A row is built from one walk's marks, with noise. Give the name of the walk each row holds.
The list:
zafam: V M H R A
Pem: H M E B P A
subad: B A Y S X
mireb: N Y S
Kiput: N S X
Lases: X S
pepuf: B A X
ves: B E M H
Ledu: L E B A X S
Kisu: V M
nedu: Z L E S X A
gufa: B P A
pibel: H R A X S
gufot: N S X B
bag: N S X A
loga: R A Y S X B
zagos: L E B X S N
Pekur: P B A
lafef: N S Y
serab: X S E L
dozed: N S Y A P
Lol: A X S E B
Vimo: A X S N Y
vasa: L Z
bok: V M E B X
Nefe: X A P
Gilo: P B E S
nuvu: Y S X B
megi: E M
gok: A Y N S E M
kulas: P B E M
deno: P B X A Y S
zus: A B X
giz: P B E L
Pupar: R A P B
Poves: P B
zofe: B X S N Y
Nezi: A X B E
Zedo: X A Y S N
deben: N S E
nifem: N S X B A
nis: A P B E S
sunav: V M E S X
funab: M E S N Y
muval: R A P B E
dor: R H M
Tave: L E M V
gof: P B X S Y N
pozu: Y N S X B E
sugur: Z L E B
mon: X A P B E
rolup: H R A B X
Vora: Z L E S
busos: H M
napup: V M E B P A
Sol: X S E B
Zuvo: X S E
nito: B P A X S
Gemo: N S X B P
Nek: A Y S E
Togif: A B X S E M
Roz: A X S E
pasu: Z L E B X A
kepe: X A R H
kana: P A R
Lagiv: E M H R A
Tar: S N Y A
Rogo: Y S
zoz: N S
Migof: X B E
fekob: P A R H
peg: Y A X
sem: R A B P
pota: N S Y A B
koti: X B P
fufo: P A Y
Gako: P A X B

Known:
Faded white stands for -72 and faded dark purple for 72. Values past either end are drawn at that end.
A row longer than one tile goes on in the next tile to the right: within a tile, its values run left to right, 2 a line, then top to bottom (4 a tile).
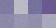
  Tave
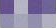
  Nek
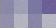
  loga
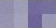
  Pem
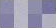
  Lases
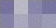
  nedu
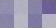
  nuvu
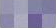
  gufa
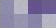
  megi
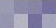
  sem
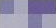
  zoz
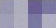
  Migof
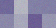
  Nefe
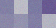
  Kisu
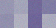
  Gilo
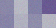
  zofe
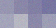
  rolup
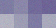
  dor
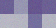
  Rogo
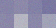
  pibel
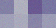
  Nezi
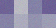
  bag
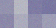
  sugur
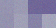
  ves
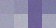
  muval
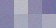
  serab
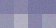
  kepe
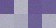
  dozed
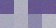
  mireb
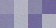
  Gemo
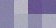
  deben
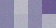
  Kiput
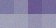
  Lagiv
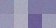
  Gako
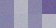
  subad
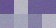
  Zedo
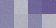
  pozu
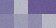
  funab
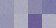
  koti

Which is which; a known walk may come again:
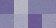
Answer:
Nefe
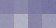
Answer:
kepe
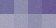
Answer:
zafam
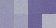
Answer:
kulas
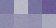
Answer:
Tave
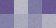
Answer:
Vimo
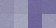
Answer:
Pem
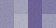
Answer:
nis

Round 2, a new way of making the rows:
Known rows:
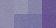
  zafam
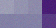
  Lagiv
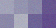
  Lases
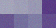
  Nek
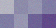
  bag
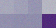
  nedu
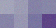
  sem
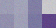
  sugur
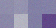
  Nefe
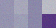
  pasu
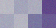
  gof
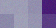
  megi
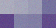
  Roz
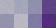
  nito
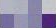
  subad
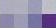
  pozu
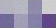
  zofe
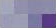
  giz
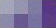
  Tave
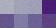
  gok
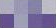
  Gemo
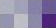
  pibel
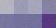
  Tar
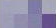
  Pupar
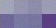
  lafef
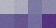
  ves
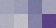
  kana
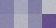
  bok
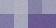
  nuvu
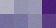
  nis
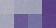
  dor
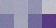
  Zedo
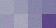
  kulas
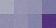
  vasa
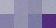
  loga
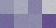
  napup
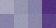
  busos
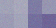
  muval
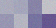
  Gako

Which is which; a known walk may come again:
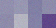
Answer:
Nefe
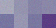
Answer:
zoz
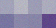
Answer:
Vimo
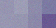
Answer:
Kisu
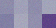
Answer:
sunav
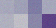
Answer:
kana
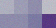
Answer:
Vora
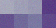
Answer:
Nek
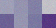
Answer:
deben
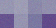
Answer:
mireb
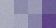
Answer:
Poves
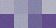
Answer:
Gemo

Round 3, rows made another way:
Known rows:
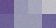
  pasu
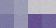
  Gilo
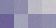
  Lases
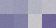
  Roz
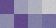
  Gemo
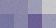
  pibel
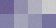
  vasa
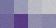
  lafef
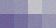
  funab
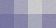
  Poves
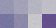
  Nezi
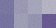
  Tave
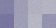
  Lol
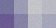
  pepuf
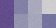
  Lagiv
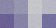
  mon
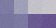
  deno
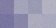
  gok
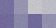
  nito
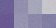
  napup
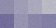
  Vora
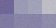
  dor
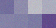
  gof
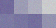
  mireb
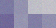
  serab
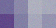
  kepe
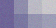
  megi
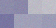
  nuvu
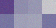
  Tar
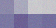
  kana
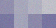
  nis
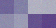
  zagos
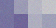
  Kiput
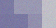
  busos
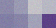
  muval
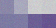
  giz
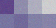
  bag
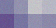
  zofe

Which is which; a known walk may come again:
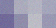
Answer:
sugur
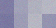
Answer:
Lol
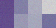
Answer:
Lagiv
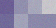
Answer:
Pem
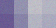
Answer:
subad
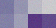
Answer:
Ledu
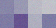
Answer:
deben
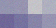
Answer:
funab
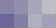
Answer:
rolup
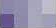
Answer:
sunav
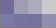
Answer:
mireb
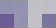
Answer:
Migof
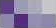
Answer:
dozed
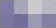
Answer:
Gako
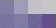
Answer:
deno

